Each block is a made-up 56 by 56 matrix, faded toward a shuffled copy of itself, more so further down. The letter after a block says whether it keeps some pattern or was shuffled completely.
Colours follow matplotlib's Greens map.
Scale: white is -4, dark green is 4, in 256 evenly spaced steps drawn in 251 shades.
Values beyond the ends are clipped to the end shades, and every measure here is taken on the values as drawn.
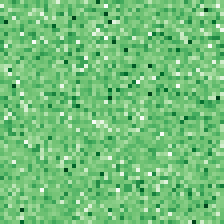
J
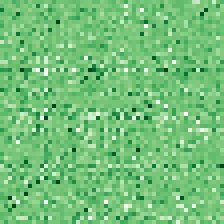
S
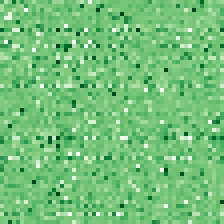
S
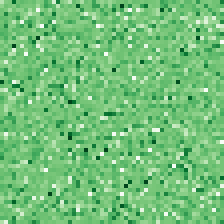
J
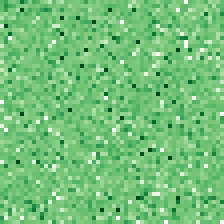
J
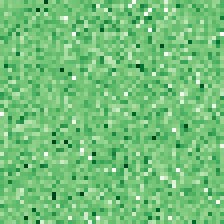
J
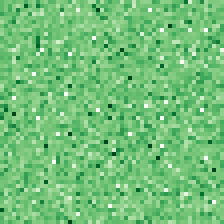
J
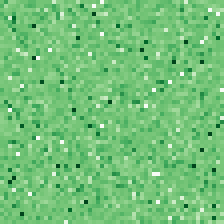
J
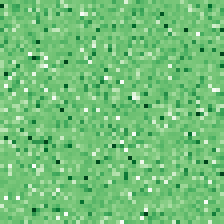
J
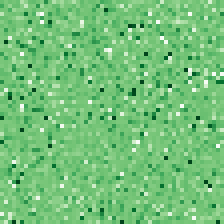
J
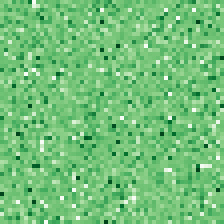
J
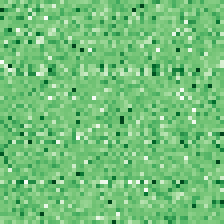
S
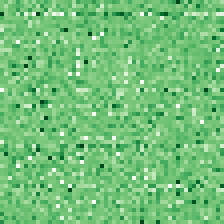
S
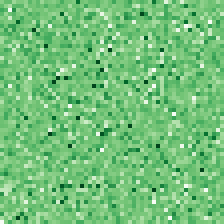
J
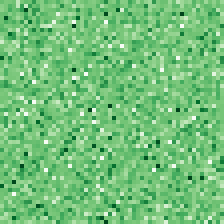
J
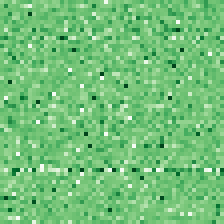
S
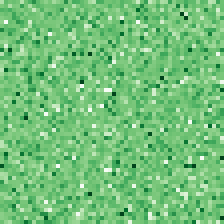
J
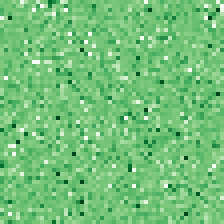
J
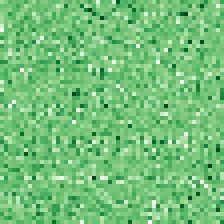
S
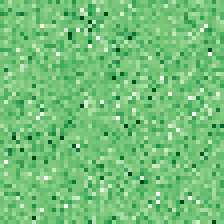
J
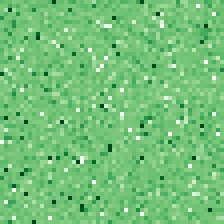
J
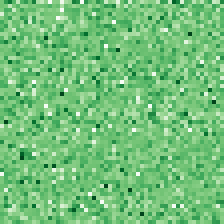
S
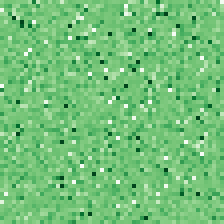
J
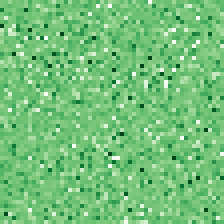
J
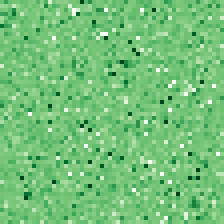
J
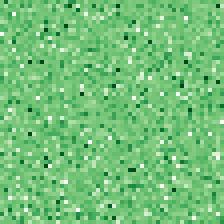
J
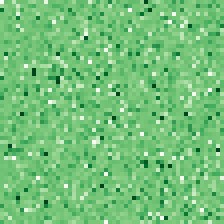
J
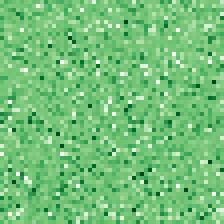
J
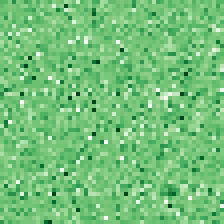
S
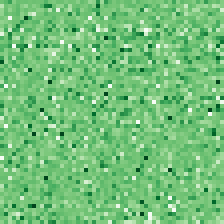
S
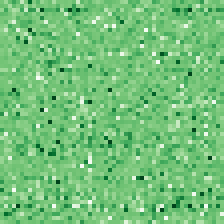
S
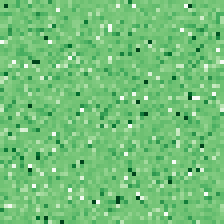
J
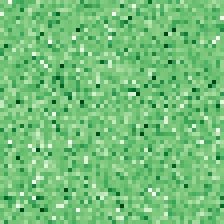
J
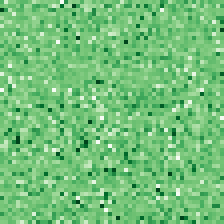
S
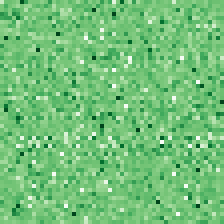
S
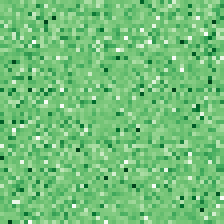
S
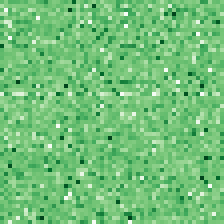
S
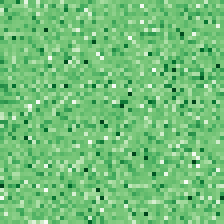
S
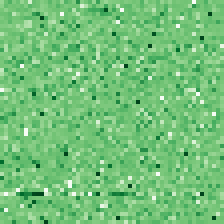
S
